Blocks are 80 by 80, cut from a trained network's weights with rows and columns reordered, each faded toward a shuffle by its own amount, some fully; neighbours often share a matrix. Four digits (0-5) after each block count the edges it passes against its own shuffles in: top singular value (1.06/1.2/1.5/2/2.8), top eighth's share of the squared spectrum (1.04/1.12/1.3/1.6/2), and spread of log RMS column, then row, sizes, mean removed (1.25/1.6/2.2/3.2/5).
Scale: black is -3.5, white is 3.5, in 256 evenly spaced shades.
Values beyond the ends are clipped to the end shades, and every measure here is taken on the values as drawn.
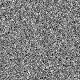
1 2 0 0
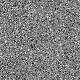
0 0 0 0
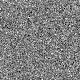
0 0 0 0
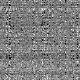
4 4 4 0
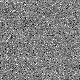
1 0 1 0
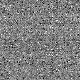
2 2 1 0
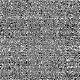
3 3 3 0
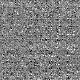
3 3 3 1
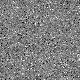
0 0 0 0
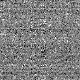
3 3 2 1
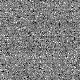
2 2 2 0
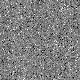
0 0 0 0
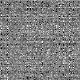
3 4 3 0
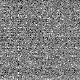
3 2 2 0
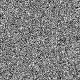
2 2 0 0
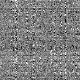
3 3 3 0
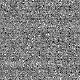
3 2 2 0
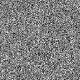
2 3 2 1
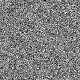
2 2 0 1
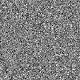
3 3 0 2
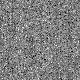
1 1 0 0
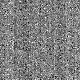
2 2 0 1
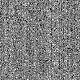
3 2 0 2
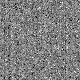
2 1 0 0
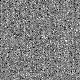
1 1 0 0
